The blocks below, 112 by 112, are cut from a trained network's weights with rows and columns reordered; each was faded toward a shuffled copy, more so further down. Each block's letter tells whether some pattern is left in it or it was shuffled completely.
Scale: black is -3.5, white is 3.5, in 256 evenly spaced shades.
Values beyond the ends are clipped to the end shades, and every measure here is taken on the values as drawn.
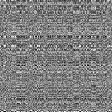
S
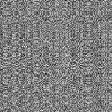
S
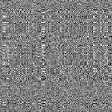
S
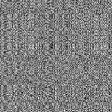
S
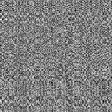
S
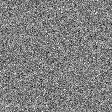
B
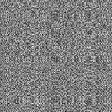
S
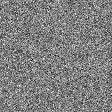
B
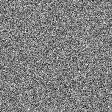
B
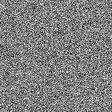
B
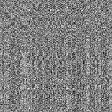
S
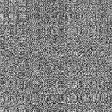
S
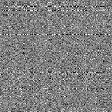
S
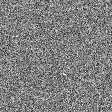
B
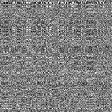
S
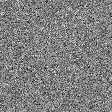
B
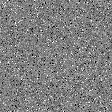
B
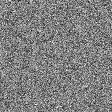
B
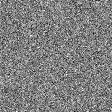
B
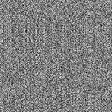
S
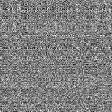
S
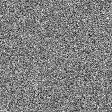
B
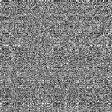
S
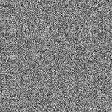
S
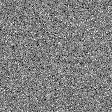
B
